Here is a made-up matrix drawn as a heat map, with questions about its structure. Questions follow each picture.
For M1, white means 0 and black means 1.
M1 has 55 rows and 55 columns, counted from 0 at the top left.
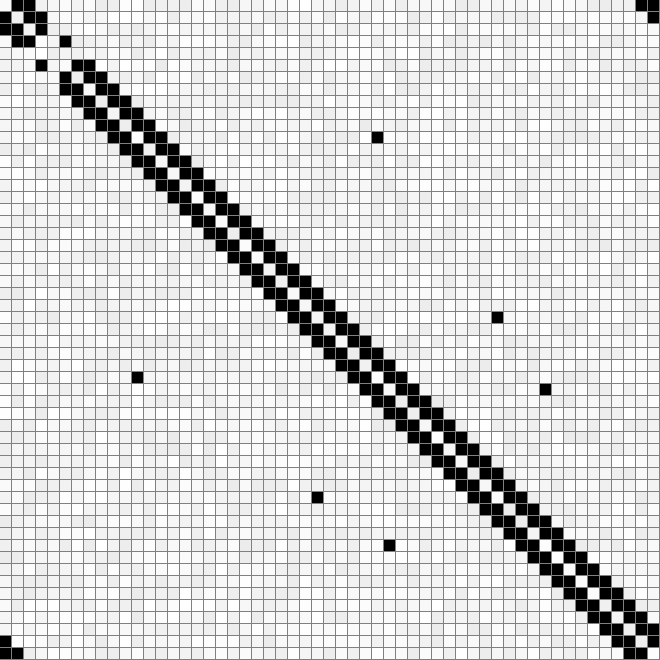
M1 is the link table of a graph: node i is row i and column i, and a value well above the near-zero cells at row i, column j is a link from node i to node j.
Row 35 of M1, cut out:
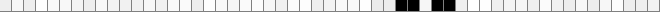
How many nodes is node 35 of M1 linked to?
4
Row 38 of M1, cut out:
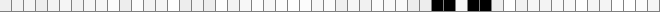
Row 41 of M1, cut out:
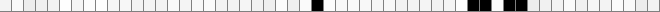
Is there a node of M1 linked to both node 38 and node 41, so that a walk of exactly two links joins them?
yes
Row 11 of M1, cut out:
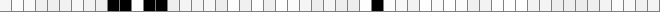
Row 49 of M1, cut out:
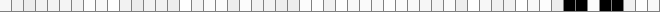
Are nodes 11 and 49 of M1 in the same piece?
yes
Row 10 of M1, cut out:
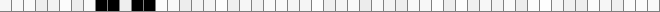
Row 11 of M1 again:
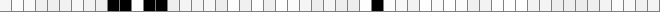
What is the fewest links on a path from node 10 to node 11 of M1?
1
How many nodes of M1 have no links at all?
1
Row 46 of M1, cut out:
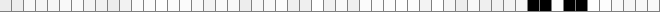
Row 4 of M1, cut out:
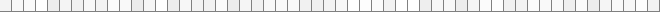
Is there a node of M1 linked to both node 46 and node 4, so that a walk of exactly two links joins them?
no
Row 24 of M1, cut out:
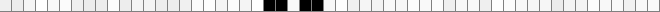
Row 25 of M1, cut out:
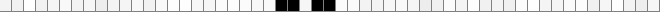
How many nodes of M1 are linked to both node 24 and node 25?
2
